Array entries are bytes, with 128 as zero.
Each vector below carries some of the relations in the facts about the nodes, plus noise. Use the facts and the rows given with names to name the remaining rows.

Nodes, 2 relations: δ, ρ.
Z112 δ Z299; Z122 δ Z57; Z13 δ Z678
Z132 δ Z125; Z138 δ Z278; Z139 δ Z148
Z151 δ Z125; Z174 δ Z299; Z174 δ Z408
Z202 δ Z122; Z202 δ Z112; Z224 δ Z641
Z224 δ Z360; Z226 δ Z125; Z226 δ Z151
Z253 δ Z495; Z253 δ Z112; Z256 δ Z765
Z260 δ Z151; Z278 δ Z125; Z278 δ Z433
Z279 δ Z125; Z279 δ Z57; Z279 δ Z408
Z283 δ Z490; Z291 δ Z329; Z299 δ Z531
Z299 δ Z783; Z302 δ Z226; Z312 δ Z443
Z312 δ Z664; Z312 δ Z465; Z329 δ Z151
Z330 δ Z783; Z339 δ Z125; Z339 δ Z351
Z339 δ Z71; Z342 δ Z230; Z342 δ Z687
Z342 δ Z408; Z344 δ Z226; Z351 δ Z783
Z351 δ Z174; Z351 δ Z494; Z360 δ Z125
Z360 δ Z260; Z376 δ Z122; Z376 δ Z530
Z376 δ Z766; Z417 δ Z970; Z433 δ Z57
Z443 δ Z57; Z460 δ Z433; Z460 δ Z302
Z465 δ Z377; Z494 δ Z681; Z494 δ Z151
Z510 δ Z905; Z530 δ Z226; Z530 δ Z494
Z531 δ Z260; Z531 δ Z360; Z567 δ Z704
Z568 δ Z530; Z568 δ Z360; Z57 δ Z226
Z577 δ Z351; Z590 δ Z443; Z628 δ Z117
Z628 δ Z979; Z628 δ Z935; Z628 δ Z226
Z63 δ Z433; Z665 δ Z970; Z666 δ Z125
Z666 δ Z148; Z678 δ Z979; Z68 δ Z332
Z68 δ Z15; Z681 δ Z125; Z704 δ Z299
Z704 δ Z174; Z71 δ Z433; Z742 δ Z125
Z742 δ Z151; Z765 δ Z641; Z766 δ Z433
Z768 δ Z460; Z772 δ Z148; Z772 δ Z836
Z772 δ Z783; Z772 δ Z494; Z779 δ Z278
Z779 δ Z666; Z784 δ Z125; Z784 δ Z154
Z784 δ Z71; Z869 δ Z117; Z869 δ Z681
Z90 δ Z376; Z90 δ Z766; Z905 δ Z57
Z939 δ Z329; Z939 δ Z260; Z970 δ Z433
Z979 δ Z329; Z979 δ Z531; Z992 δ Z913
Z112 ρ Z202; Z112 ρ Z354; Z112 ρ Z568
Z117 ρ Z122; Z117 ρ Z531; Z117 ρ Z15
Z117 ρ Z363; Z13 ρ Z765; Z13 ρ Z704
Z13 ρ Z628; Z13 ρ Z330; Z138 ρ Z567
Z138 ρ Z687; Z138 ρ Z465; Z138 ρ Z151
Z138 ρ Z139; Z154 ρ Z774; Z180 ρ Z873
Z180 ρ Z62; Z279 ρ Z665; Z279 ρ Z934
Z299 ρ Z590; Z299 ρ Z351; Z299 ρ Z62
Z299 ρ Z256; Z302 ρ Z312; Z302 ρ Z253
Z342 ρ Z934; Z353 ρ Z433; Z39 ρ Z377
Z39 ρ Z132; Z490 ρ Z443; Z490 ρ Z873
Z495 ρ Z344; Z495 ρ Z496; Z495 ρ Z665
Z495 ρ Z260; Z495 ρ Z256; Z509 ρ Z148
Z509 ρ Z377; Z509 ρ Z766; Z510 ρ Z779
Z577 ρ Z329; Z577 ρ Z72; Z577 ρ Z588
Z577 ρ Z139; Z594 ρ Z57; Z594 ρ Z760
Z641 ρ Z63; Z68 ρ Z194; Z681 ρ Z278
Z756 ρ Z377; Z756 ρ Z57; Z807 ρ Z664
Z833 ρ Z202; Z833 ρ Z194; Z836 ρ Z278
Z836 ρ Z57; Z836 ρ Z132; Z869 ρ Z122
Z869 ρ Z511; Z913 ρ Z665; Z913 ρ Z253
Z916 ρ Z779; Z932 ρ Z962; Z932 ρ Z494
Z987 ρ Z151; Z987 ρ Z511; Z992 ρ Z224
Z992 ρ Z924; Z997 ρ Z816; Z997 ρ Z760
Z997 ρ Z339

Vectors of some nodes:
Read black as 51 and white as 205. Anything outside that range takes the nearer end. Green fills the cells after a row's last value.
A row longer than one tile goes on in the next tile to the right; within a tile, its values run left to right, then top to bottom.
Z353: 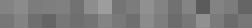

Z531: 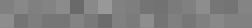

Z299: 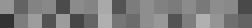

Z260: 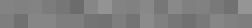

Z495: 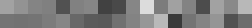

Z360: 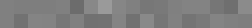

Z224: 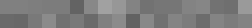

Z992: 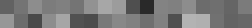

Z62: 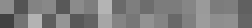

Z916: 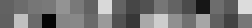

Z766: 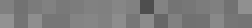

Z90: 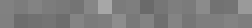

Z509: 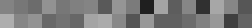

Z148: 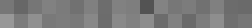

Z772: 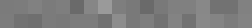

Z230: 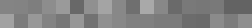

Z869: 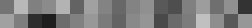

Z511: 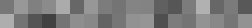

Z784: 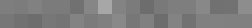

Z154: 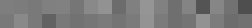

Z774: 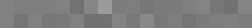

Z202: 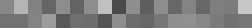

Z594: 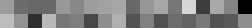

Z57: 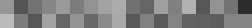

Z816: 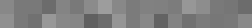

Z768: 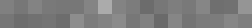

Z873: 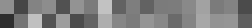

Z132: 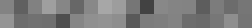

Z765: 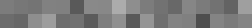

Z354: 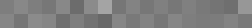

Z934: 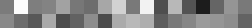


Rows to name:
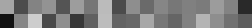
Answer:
Z490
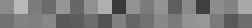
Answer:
Z112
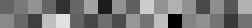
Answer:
Z913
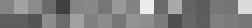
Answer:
Z665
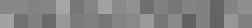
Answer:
Z465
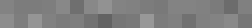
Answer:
Z935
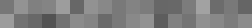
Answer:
Z151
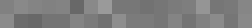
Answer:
Z567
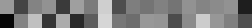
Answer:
Z180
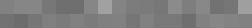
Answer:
Z344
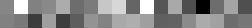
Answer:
Z342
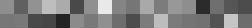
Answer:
Z681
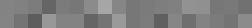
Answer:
Z339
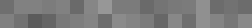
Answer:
Z139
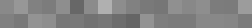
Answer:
Z678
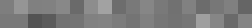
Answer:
Z577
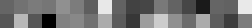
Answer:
Z510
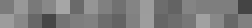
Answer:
Z117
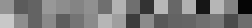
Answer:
Z756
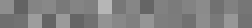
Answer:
Z443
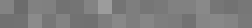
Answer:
Z351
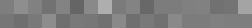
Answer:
Z568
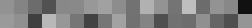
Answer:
Z997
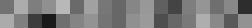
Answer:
Z987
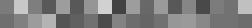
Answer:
Z194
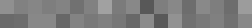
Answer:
Z283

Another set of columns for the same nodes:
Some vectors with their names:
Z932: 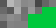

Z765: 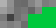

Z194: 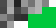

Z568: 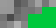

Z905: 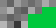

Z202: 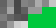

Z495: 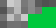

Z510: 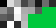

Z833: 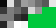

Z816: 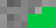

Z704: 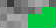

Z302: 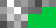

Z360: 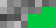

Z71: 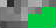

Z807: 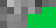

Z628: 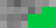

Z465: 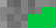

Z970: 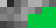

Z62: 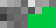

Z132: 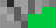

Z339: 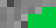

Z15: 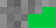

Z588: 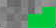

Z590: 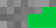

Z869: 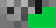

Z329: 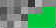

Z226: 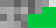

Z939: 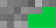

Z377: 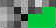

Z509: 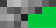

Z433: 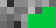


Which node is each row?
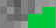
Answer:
Z354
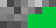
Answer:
Z766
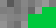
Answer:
Z408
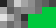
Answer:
Z756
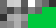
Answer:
Z299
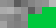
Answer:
Z344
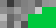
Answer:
Z760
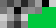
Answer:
Z934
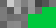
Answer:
Z641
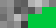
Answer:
Z351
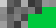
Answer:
Z511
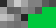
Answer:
Z39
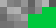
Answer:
Z312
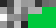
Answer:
Z836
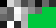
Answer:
Z916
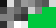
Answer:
Z68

